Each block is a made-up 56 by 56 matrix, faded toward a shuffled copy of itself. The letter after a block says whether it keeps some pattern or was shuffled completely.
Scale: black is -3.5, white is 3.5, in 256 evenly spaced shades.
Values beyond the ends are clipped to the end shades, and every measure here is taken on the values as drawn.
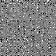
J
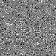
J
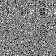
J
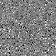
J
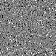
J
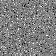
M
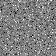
M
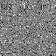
J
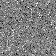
M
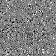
J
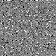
J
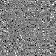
J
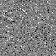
J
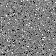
M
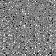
J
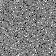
M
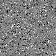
M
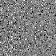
J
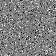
M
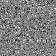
J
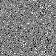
J
